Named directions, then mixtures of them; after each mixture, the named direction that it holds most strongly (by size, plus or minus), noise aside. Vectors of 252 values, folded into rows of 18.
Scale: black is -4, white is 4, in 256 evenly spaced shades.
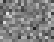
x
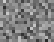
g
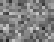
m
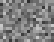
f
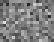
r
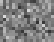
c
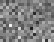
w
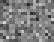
r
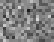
c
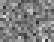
g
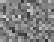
g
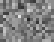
c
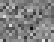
w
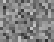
g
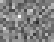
c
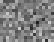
w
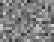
f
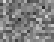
f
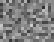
f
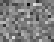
r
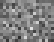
w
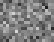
m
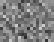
g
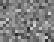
g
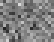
m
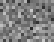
f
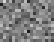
f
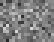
m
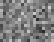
f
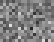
w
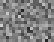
g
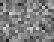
m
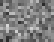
m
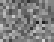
f
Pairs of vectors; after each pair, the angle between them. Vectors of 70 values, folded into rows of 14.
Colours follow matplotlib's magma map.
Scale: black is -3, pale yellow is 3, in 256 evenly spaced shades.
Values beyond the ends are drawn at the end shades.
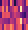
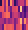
nearly parallel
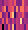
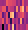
nearly parallel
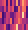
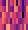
nearly opposite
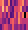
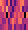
nearly parallel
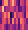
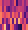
orthogonal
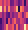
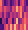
partly aligned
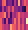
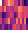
partly opposed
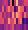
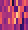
nearly parallel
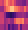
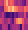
nearly parallel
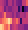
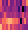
nearly parallel
